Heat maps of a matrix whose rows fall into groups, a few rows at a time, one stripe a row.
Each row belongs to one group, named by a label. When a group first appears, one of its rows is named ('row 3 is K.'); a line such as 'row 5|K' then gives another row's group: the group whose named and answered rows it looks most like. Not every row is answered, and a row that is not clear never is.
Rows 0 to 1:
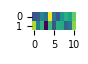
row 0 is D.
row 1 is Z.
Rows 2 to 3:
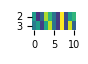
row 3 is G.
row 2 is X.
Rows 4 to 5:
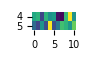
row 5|D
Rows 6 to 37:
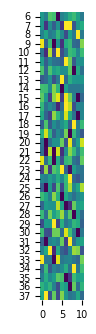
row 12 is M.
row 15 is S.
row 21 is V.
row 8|G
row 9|Z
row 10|V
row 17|S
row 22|Z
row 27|D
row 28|M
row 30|S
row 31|X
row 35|D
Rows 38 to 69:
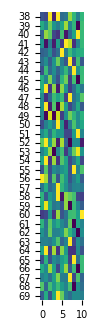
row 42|X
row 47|X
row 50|D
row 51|G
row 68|M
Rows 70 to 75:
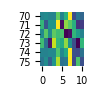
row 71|S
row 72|D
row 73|S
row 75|G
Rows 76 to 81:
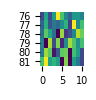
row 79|V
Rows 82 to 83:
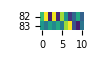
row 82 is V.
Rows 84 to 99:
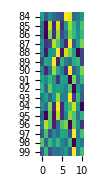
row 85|V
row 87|X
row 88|S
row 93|G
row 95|V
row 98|M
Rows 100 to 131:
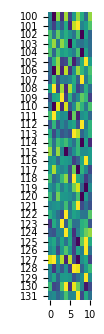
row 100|V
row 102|M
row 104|M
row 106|V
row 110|V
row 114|M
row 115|Z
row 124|D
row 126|G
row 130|S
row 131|G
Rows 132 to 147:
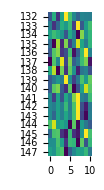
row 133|X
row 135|V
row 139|D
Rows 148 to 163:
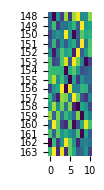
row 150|D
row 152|X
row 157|S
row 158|D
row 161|M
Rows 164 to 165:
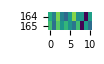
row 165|M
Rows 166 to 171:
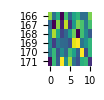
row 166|Z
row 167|V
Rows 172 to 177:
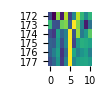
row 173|S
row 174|X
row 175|X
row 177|X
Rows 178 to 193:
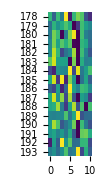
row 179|D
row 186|X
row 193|G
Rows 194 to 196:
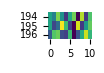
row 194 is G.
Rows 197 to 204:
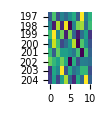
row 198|V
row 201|M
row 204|G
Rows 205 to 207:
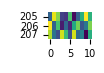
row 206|Z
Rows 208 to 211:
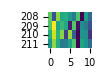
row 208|M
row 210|D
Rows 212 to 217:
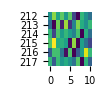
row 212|D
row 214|M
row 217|M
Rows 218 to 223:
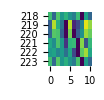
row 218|M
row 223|M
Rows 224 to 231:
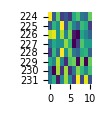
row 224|Z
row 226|D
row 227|D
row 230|V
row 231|G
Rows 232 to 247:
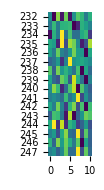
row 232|V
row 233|D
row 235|S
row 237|X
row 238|M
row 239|S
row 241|G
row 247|G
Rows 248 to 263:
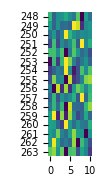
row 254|D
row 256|V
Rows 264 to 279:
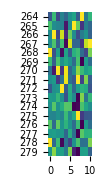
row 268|Z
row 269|M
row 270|V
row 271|G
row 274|D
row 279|D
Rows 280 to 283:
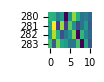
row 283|M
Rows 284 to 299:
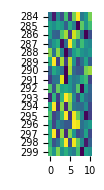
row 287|X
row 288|Z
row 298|S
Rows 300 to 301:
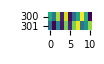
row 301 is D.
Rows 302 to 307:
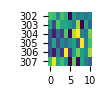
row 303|M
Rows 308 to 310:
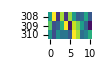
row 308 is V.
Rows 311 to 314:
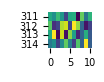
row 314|G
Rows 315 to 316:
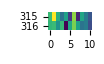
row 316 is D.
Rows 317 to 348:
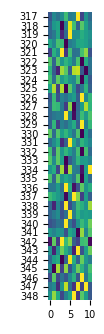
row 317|G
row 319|X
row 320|Z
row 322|M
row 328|D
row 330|M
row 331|X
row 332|M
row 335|M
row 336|D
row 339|X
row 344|X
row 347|G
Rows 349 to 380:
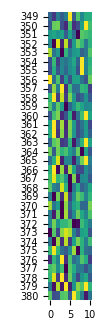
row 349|X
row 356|Z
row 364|M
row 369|V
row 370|Z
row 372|D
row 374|V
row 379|V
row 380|S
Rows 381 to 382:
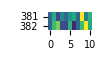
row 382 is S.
